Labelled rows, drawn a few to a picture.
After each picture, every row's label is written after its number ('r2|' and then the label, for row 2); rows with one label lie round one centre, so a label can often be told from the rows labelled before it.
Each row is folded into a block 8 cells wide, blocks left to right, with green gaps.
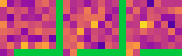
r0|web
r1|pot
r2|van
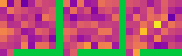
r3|web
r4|web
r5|pot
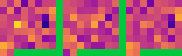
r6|van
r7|pot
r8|van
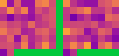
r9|web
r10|web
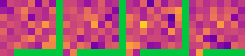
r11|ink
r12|pot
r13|van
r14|pot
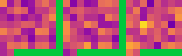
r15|web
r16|web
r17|van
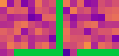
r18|web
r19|web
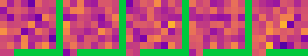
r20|web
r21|web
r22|ink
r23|web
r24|pot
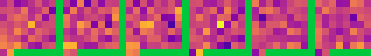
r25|pot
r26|van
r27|van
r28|pot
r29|web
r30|web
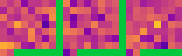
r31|van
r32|web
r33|pot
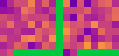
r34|ink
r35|web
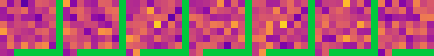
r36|web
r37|web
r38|pot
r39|ink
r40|pot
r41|ink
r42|web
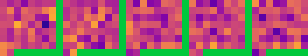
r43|van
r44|pot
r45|web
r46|web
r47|web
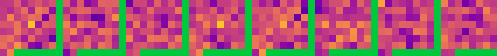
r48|pot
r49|web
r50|ink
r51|pot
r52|pot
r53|ink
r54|web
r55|web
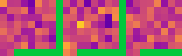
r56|web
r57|van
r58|ink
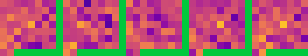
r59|pot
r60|van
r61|web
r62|pot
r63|pot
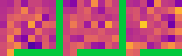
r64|pot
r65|ink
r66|van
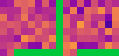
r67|ink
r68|van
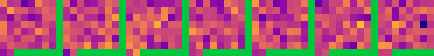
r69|web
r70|web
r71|pot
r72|web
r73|web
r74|ink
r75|van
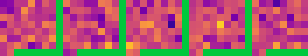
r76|ink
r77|web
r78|van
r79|pot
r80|web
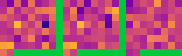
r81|van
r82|van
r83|ink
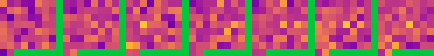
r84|web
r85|ink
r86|van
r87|ink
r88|ink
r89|pot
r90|pot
